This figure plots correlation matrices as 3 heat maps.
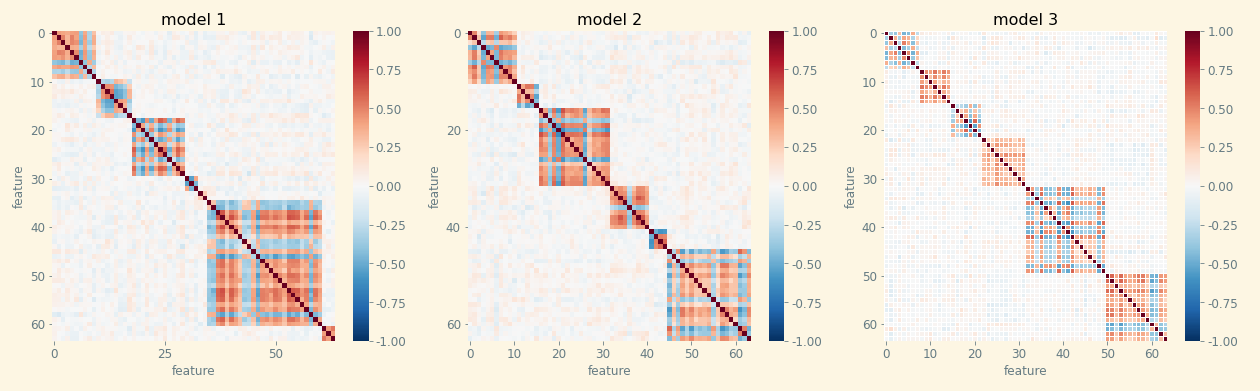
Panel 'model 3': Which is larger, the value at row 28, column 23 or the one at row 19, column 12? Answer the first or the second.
the first
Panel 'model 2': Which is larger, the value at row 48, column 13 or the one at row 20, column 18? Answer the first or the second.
the second
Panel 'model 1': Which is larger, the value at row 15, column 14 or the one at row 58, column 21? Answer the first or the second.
the first
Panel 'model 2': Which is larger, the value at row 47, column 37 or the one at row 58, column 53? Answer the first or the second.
the second
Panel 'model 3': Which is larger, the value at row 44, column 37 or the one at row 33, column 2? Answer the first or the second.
the second
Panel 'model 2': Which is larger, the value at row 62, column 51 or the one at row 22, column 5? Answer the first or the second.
the second
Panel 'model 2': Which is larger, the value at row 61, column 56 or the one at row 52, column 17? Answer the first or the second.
the second
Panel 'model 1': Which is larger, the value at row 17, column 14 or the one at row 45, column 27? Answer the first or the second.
the second
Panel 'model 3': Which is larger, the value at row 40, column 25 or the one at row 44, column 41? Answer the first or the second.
the first
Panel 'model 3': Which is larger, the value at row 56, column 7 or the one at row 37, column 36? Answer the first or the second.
the second
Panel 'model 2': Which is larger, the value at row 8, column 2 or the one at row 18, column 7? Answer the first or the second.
the first
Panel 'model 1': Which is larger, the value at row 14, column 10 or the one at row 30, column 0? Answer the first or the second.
the first
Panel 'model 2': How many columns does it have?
64
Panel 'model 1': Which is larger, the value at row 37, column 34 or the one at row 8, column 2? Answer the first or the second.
the first
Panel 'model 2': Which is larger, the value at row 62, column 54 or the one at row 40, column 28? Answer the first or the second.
the second
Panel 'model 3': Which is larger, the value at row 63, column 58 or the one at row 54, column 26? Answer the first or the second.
the first
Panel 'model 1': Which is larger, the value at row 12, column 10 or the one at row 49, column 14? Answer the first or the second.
the second
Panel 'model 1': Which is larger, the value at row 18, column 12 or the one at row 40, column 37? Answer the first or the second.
the second
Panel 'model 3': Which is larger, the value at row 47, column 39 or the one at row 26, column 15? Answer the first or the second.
the first
